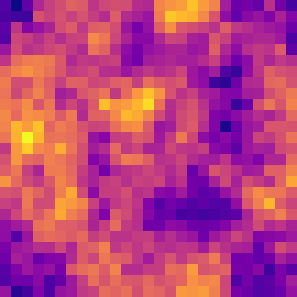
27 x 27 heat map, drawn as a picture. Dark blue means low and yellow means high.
Grain: blotchy. Ninth with the highest average: middle left. Histogram: bell-shaped.
